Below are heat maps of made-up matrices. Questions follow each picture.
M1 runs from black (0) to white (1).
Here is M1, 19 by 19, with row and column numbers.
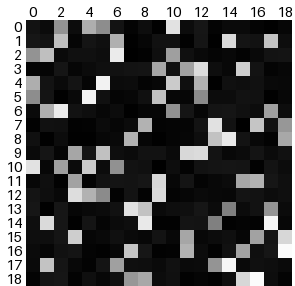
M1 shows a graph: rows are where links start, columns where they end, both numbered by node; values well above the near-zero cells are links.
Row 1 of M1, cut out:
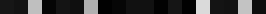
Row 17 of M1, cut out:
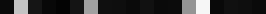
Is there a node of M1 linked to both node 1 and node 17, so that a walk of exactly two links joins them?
yes
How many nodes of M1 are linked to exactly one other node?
0
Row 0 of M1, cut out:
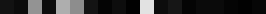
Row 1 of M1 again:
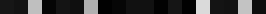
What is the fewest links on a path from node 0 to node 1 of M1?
2
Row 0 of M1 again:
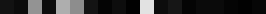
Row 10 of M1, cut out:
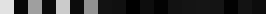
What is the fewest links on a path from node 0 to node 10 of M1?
1
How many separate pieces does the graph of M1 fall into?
1
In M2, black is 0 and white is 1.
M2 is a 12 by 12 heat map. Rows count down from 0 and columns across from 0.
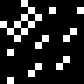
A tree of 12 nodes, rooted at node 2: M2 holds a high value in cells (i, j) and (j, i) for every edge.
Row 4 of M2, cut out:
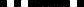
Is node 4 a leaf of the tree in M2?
no
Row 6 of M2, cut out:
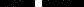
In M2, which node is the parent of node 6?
5
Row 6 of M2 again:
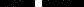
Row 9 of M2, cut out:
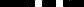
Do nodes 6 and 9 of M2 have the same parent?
yes
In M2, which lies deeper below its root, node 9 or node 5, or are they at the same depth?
node 9
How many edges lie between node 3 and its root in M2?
1
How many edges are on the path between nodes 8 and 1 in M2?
6
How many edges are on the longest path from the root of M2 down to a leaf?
4
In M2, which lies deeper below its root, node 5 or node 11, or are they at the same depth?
node 11
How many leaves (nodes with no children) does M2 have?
6
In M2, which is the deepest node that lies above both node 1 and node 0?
3
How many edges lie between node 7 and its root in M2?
4
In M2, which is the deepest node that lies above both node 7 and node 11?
1
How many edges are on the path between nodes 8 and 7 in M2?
7
